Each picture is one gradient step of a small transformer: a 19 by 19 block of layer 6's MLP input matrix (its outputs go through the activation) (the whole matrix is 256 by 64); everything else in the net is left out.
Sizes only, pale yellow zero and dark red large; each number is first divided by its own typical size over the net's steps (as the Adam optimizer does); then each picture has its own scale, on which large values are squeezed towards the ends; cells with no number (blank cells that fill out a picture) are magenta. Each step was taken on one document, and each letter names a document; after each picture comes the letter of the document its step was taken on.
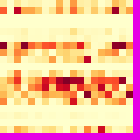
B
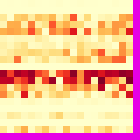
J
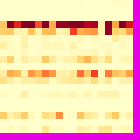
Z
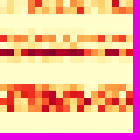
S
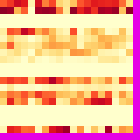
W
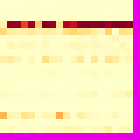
Z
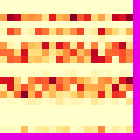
J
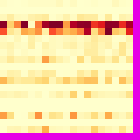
Z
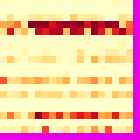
Z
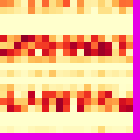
S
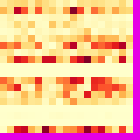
B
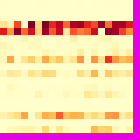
Z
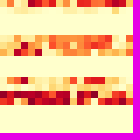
S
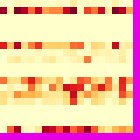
B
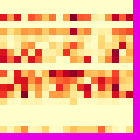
J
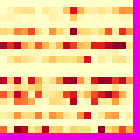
B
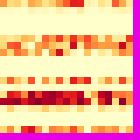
S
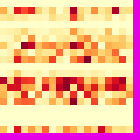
B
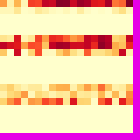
S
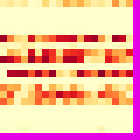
S
